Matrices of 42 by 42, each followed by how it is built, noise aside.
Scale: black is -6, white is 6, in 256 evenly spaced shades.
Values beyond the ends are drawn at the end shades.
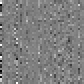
uneven columns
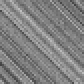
Toeplitz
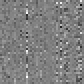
uneven columns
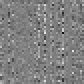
uneven columns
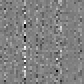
uneven columns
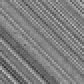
Toeplitz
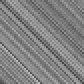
Toeplitz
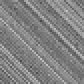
Toeplitz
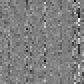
uneven columns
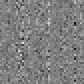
uneven columns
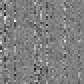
uneven columns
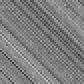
Toeplitz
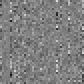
uneven columns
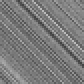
Toeplitz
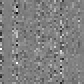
uneven columns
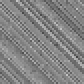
Toeplitz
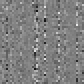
uneven columns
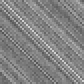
Toeplitz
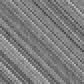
Toeplitz
